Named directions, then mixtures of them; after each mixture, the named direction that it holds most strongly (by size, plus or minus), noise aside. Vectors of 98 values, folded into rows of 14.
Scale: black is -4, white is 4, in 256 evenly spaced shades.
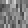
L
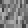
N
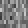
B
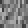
N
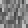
N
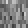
L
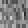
B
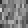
N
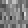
L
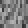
N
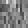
L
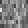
B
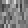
L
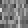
B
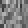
N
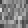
N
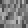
N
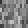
N
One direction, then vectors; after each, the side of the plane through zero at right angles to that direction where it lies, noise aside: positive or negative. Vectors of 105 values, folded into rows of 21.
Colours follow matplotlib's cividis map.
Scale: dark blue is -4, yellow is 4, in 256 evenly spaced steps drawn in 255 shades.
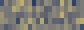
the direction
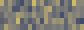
negative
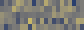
positive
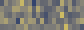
positive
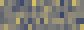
negative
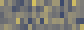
negative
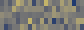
positive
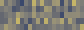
negative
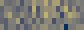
negative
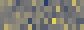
negative
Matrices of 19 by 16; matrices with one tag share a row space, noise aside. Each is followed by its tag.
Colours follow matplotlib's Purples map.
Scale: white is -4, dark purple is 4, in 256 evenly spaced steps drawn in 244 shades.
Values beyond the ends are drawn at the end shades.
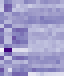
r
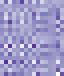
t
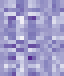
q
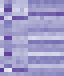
r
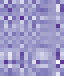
t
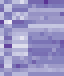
r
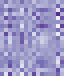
t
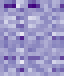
q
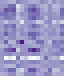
q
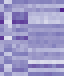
r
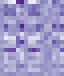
q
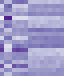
r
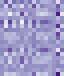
t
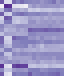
r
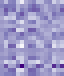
q
